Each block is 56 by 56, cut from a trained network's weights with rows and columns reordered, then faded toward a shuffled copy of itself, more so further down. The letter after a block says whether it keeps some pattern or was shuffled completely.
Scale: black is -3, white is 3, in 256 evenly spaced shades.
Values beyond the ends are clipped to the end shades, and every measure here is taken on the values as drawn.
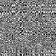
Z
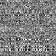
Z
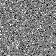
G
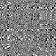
Z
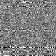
Z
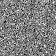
G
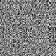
Z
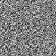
Z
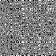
Z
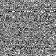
Z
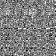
Z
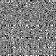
Z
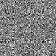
Z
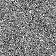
G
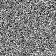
G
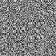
Z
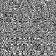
Z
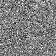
G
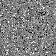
G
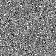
G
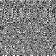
Z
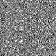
Z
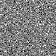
Z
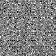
Z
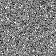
G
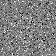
G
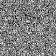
Z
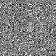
Z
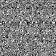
Z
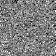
Z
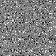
Z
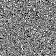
G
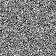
G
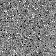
G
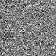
Z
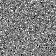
G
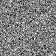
G
